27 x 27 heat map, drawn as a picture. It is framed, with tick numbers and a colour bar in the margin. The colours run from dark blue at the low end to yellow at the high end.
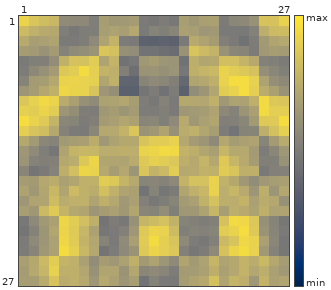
There is no overall slope. An odd patch, lower than its surroundings, sits in the top middle. Rings spread out from the bottom middle. Overall the values sit about 70% of the way up the scale. The top middle is the ninth with the lowest average.
